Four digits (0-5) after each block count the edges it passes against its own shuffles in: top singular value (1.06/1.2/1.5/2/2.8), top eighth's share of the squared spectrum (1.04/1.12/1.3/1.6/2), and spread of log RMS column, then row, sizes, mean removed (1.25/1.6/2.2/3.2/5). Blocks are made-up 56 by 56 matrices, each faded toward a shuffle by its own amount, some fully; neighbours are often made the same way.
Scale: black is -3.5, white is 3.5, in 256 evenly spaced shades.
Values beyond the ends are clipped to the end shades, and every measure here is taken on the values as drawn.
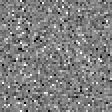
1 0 0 0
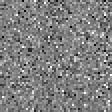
2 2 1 0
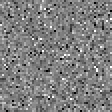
0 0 0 0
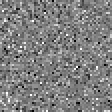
0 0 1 0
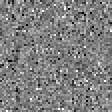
2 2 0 1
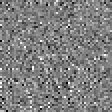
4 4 1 2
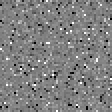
0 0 0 0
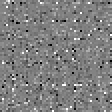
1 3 2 2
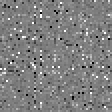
2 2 1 1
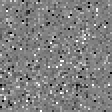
1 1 1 0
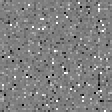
1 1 0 0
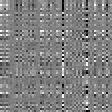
5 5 4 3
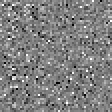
3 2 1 0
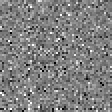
3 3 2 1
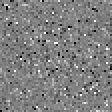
0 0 0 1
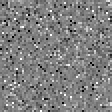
0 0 0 0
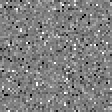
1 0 0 0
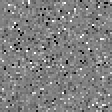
1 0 0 0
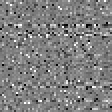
4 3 1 2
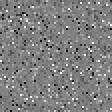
0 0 0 0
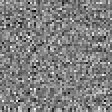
4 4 2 2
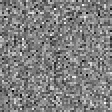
3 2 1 0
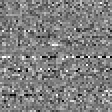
2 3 0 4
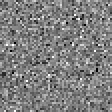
1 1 0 2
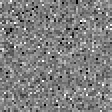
1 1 0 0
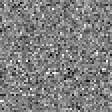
1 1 0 2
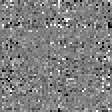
2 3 2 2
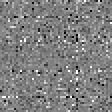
2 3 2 2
